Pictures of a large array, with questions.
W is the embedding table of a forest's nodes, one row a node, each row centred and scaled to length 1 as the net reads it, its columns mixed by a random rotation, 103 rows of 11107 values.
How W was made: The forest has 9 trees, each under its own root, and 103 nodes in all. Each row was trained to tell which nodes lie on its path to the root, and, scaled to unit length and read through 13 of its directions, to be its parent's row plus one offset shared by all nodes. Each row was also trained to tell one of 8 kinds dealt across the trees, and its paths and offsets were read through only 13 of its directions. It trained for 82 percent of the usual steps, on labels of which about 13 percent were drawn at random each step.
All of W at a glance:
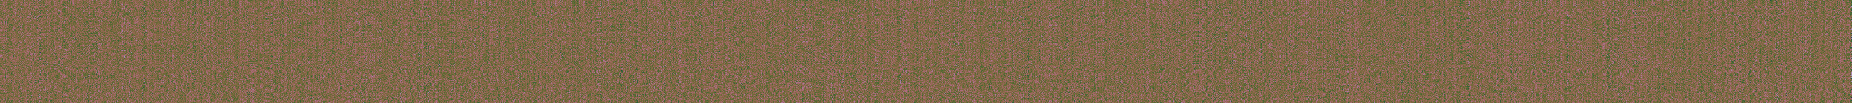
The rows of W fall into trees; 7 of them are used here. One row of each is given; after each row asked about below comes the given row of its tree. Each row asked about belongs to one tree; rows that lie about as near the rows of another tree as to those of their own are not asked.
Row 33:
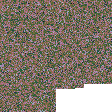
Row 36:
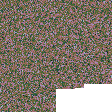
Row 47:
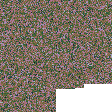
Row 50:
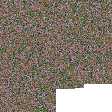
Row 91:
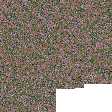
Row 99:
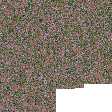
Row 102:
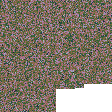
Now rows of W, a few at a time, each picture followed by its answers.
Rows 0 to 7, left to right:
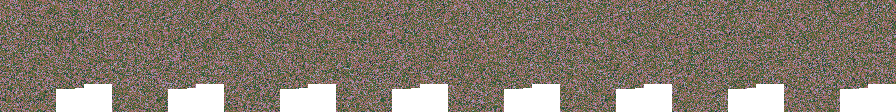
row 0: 50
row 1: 33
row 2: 91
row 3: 33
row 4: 91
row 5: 33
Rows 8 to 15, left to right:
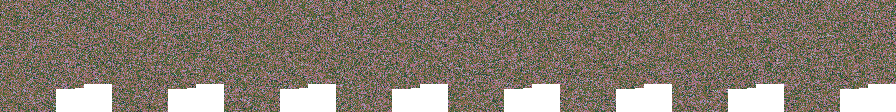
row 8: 33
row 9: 102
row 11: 102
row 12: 33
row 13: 36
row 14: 47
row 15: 102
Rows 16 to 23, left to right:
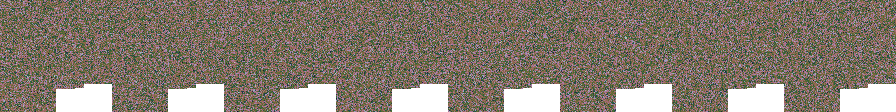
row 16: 99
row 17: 91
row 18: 50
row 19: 50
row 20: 33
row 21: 99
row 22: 50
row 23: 50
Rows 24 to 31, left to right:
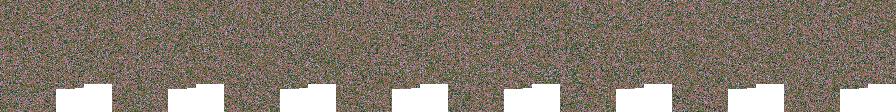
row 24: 33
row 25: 102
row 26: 91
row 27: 102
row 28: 33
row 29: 91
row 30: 91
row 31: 50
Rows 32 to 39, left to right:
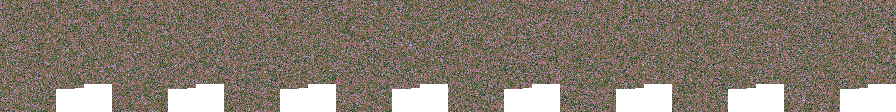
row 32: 36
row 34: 91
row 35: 99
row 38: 50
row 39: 91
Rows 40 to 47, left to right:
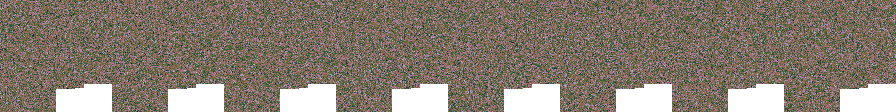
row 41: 102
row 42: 91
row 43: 33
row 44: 33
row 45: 102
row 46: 99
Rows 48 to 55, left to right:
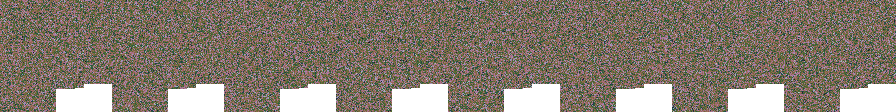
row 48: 33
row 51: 99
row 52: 33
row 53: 50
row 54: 91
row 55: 50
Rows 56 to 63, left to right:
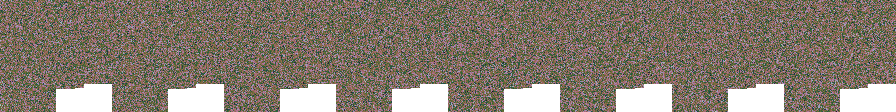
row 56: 50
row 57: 50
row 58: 91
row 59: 99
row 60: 50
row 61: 36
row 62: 33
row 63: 36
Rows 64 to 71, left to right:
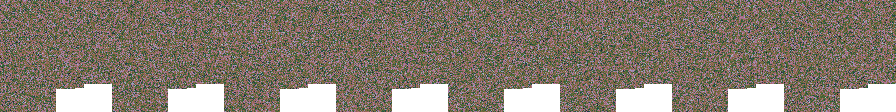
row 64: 91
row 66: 47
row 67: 50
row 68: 36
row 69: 102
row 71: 91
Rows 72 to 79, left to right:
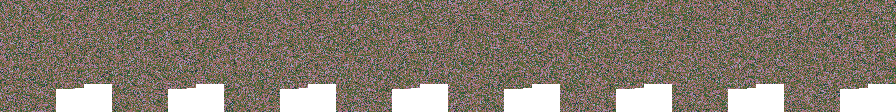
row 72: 91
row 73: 33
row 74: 33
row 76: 50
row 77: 99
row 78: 33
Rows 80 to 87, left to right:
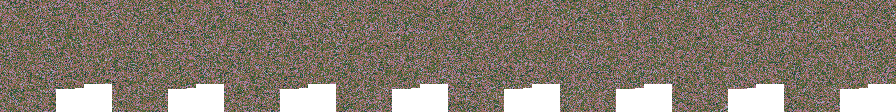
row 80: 102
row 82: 102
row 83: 47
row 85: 33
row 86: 99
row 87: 47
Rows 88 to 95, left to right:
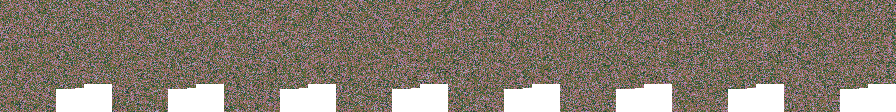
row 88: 91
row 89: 91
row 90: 47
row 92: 102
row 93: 36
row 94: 50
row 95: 50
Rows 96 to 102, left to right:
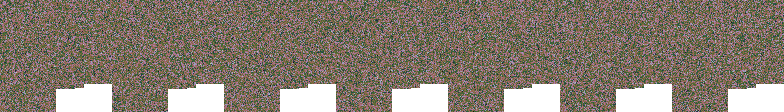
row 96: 102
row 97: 91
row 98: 50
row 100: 102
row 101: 102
